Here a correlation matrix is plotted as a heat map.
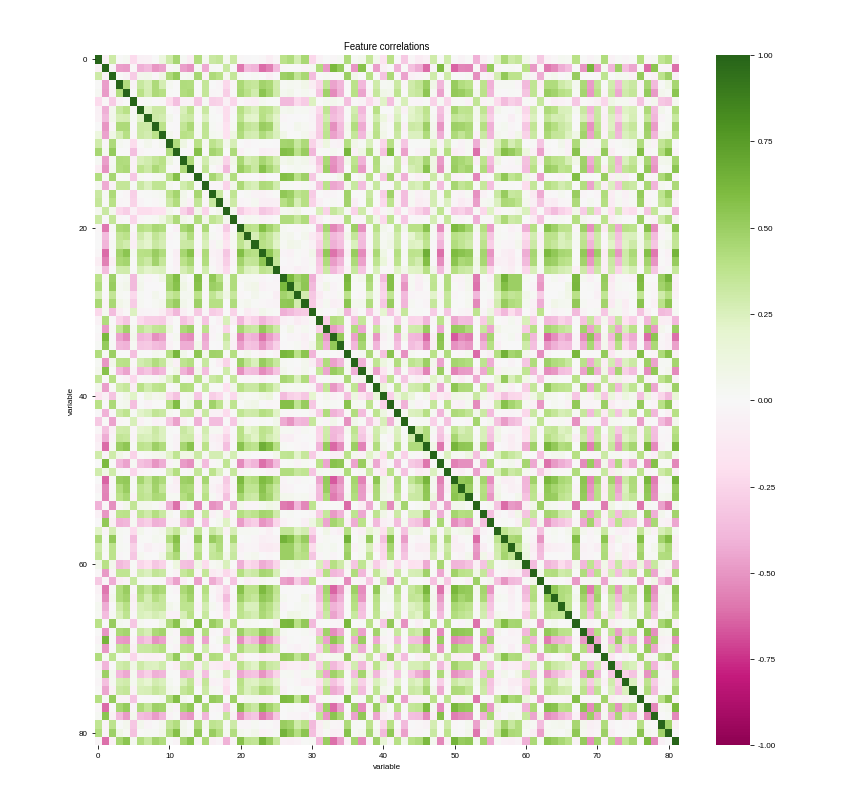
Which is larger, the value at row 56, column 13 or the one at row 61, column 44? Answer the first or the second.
the second
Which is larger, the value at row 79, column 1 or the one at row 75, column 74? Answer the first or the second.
the second
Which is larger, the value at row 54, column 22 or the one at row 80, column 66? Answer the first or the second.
the first
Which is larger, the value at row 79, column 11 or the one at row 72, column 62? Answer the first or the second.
the first
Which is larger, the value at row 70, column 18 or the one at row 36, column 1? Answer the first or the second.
the first
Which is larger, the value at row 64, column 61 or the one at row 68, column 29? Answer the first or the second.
the first
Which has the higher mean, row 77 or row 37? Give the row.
77
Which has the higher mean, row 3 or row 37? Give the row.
3
